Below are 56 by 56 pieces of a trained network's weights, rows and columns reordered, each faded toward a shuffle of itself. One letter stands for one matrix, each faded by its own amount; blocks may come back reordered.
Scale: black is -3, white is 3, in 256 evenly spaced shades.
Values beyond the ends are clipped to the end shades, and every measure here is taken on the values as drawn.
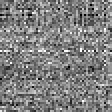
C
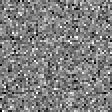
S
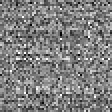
C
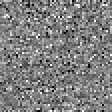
S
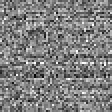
C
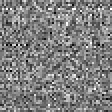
C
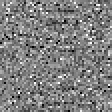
S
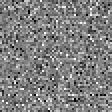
S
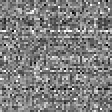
C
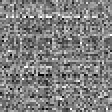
C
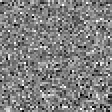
S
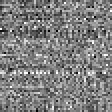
C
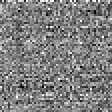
C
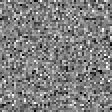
S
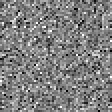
S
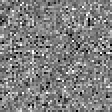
S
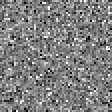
S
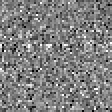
S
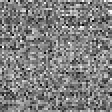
C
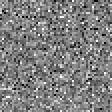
S
